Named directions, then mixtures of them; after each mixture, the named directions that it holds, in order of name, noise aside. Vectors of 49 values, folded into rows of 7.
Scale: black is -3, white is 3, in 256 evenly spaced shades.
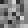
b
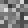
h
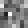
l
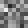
h, l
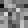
h, l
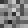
b, h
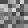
b, h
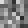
b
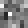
l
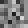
b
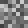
b, h
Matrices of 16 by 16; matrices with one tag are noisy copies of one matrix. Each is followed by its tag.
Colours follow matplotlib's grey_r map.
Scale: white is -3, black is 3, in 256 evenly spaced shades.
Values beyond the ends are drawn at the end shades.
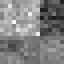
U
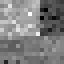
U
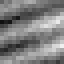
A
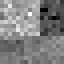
U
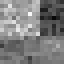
U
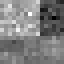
U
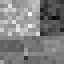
U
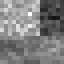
U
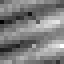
A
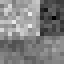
U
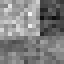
U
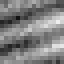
A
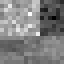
U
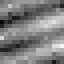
A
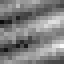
A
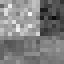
U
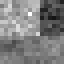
U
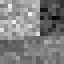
U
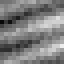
A
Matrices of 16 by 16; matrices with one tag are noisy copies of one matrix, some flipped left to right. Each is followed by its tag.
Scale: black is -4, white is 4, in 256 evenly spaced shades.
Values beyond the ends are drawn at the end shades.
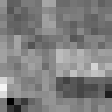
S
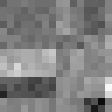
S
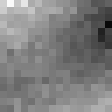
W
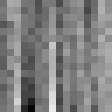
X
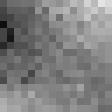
W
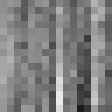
X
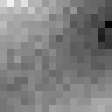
W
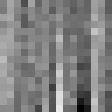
X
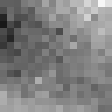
W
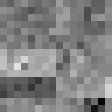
S
